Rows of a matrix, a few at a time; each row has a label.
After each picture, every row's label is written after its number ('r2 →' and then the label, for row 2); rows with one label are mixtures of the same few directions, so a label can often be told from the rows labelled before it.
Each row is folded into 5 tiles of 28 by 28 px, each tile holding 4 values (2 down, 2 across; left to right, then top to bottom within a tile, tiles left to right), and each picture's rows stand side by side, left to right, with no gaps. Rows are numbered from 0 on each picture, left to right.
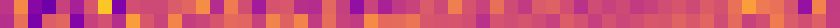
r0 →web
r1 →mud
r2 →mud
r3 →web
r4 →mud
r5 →web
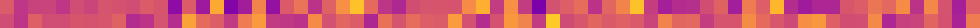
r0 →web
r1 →mud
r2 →mud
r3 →mud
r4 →mud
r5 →mud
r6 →mud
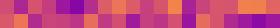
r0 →mud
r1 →mud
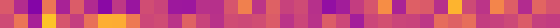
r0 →mud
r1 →web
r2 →web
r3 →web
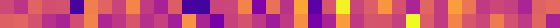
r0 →mud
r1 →web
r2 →web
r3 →web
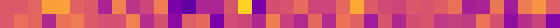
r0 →web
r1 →web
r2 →mud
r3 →mud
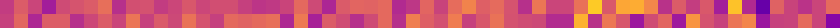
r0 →web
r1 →mud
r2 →web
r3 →web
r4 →web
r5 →web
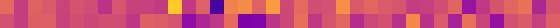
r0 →web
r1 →mud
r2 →web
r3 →web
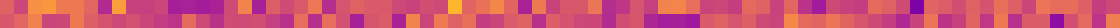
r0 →web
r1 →web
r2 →web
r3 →web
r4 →mud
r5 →mud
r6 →mud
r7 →web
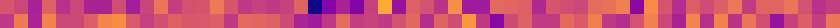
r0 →mud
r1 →mud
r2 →web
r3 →web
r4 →mud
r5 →web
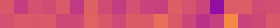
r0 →mud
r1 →mud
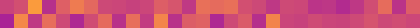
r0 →web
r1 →web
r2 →web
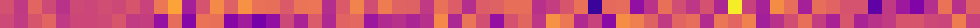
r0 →web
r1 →mud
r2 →mud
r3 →web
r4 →web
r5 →web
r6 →web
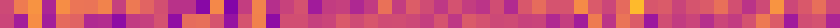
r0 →mud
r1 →mud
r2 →web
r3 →mud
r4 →mud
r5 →mud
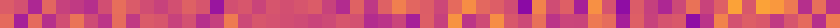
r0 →web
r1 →mud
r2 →mud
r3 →web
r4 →web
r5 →web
